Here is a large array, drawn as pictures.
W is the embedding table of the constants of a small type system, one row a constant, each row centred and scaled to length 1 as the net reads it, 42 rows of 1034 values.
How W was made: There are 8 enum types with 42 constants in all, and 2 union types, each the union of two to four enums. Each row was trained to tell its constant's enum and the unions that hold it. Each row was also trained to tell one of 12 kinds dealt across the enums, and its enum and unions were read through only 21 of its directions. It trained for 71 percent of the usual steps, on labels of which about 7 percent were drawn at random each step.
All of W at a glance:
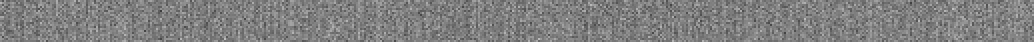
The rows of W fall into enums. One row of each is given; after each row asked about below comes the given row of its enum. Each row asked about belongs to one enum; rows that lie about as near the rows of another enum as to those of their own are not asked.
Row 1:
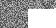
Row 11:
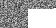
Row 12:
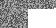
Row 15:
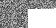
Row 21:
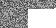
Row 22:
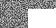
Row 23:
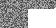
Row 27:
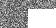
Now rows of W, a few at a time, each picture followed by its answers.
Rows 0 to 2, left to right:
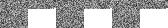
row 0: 15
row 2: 22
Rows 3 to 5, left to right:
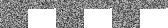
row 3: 23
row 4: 27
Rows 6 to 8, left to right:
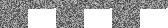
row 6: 11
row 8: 15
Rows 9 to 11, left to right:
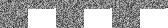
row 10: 11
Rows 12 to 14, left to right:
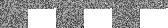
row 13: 22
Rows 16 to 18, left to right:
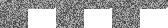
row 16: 22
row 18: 15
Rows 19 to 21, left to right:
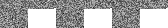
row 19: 21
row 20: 1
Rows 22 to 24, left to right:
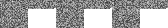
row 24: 22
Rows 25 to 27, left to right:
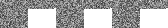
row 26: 11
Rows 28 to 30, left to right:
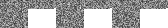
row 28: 23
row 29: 11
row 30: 1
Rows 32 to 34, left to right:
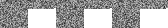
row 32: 1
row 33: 21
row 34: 22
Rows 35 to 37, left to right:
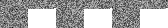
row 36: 1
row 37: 15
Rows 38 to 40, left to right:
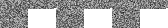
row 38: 11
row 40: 23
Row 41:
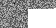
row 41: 12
